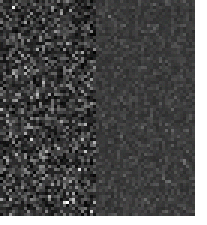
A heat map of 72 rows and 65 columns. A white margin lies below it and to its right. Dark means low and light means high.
The right part is calmer, past a seam about 50% of the way across. Neither half mirrors the other. The texture is fine-grained noise. No regular stripes run through it. The values are skewed, with a long tail toward high values. There is no overall slope.
